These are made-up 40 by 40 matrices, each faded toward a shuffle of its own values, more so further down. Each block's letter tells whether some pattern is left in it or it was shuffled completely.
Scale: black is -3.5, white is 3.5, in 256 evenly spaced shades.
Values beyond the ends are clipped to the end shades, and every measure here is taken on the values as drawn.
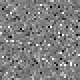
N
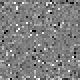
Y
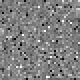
N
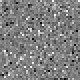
N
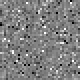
N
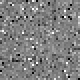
Y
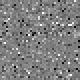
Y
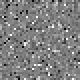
N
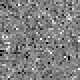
N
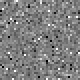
N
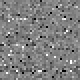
Y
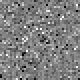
N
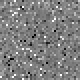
N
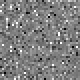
N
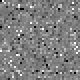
Y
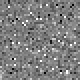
N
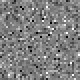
N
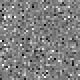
N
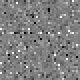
Y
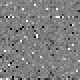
Y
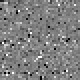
Y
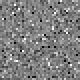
N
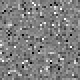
N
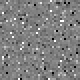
N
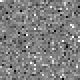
N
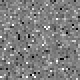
N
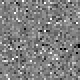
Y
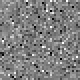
N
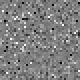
Y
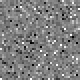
N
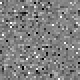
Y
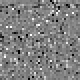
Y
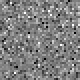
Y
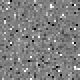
N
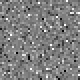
N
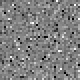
N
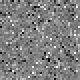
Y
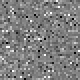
N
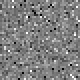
N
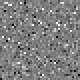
N
